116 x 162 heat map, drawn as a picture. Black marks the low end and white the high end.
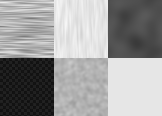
The table splits into 2 rows of 3 panels. Panel 1,1: high, streaked across. Panel 1,2: very high, streaked downward, faint in contrast. Panel 1,3: low, smooth, faint in contrast. Panel 2,1: very low, checkered, faint in contrast. Panel 2,2: high, blotchy, faint in contrast. Panel 2,3: very high, flat.
